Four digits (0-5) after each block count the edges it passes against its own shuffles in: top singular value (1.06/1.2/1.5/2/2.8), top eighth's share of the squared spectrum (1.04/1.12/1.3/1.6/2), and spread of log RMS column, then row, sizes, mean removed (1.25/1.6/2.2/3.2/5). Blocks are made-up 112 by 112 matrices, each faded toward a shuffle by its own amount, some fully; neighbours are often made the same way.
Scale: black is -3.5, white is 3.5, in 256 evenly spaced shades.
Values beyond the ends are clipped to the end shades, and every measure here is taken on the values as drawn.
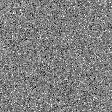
0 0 0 0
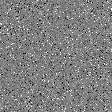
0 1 0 0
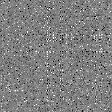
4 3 2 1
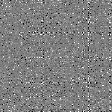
4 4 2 3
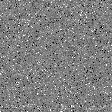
2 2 1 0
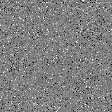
3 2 1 1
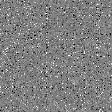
3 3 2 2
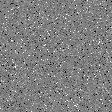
1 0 0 0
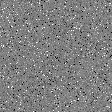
0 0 0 0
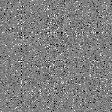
3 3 2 2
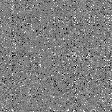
3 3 2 1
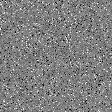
2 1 0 0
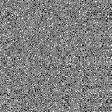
4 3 2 2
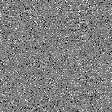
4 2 1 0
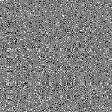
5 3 2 2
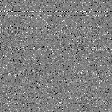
4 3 1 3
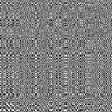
5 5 4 4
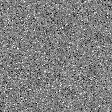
1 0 0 0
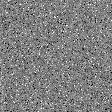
0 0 0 0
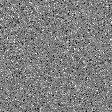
2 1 0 0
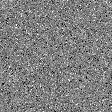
2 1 0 0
